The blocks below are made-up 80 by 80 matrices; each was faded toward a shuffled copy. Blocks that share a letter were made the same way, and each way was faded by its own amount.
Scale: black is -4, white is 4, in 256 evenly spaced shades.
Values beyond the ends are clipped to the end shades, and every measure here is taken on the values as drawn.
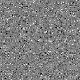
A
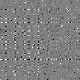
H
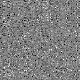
A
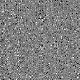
A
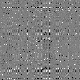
H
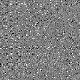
A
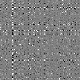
H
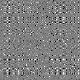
H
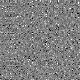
A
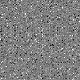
A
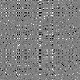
H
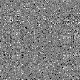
A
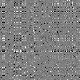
H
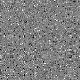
A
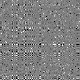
H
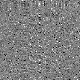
A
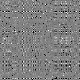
H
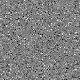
A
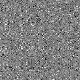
A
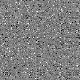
A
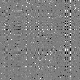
H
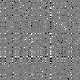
H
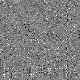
A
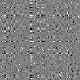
H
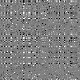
H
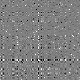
H
